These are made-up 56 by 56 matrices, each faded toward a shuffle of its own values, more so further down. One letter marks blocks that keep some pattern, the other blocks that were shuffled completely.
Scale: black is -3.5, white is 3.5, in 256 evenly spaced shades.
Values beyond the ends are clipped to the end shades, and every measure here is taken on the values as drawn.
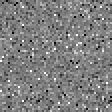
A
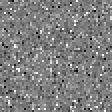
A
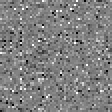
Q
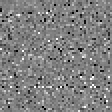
Q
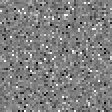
A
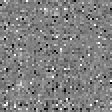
Q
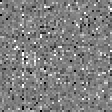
Q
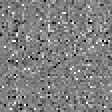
Q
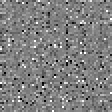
Q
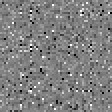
Q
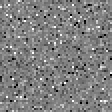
A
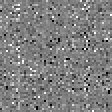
Q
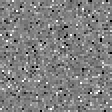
A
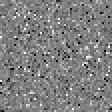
A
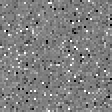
A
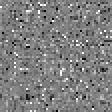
Q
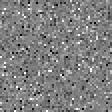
A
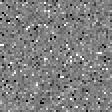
A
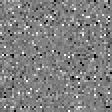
Q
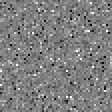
A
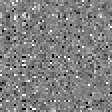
Q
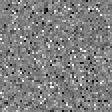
A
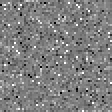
A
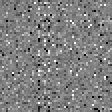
Q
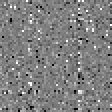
Q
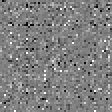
Q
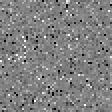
A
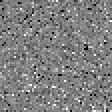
A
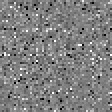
Q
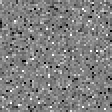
A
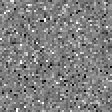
A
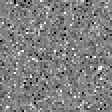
A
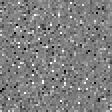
A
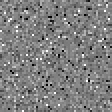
A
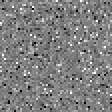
A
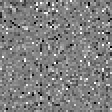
Q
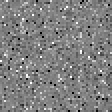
A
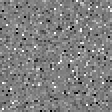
A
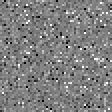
A
